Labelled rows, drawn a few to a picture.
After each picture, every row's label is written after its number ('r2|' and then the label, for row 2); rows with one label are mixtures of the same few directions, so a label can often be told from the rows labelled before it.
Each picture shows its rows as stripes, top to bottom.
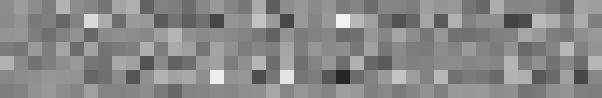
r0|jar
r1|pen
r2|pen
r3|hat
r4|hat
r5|pen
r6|pen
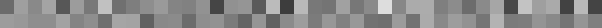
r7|hat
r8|jar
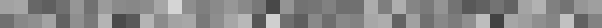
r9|pen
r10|jar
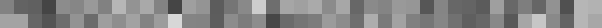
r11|jar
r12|pen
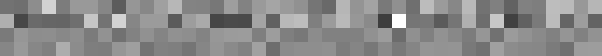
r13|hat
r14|jar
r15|jar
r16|jar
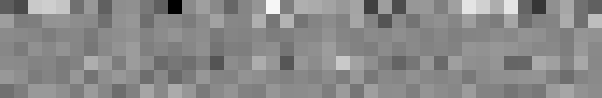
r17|pen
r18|hat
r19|pen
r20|pen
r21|pen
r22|hat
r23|hat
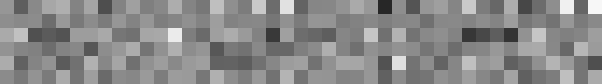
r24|hat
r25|hat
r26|pen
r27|pen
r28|jar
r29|hat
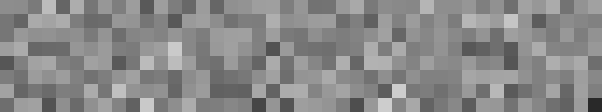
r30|hat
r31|pen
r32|jar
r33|pen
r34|hat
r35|pen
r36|jar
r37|hat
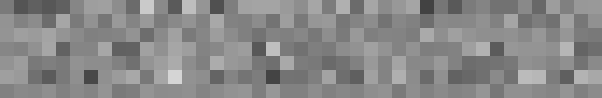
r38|jar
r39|hat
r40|jar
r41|jar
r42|pen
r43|pen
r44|jar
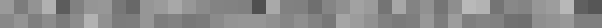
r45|jar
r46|pen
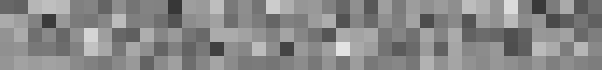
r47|pen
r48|hat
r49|pen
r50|pen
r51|jar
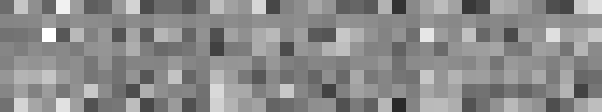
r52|jar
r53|hat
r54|hat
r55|pen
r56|jar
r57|jar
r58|pen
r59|jar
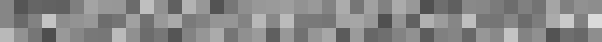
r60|jar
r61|hat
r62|hat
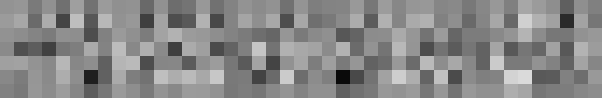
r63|hat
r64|hat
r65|pen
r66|jar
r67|jar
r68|pen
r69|pen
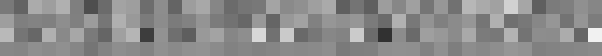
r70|pen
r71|jar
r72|hat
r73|pen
